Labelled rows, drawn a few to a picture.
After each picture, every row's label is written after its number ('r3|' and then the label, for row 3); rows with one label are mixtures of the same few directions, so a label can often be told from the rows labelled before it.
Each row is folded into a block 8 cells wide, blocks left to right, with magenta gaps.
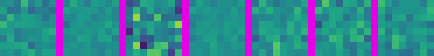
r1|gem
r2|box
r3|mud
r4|box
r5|box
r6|box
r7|mud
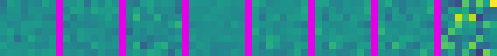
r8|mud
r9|gem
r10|mud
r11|box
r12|mud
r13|mud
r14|mud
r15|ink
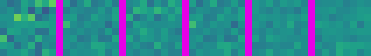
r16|ink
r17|box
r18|gem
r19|box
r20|ink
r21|box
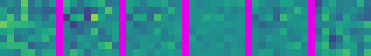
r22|gem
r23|gem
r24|gem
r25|ink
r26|gem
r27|mud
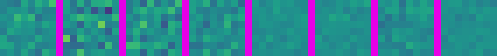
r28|ink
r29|ink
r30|ink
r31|ink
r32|mud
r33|ink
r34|gem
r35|ink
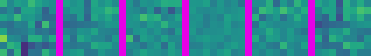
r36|box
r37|gem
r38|ink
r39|ink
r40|gem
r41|gem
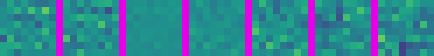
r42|ink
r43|ink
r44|gem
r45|mud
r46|mud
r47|gem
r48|box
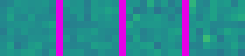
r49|mud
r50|gem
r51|gem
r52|mud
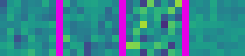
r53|mud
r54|box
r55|ink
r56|gem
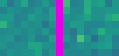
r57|box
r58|mud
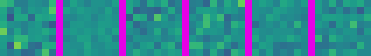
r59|mud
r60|box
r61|gem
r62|ink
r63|box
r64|ink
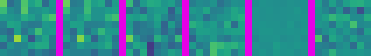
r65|mud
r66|mud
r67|box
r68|box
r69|box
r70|ink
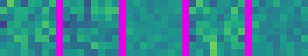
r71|box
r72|gem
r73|mud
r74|box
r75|box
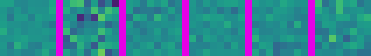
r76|mud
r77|ink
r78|gem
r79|ink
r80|box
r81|mud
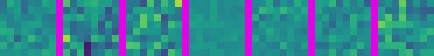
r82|mud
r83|box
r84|ink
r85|gem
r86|gem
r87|ink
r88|gem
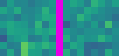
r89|box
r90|box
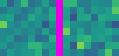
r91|box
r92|mud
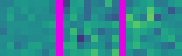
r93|mud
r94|mud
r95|gem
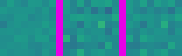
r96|box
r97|ink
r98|ink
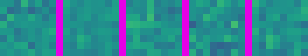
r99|gem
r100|mud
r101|gem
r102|box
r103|mud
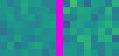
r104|mud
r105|box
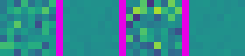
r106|ink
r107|box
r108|gem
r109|ink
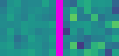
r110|mud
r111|mud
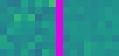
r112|ink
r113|box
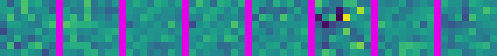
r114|mud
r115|gem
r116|box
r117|box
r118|gem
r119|gem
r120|box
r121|gem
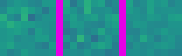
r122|gem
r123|mud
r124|mud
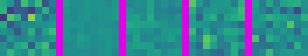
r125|gem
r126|mud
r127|gem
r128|mud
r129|ink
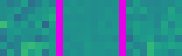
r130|box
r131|box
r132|box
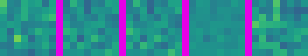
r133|mud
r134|mud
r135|mud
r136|mud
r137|gem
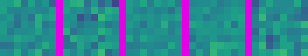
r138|ink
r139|ink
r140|ink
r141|box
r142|mud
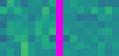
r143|box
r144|ink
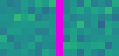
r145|ink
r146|ink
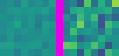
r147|ink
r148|ink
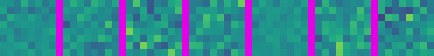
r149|gem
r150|box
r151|mud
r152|ink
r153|box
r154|box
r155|gem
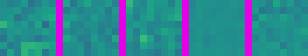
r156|box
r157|box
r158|mud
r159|mud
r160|gem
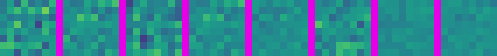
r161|ink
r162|ink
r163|mud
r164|ink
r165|gem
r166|box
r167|gem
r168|ink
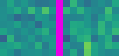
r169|ink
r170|box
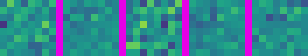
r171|box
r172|gem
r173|ink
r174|gem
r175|ink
